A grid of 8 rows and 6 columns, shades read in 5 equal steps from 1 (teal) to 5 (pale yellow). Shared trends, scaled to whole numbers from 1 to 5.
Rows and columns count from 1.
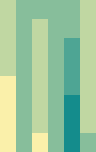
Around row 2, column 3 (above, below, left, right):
3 4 3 3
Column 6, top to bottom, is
4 4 4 4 4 4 4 3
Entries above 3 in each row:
2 3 3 3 3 3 3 2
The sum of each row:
20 21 20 20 21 20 20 20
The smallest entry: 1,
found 3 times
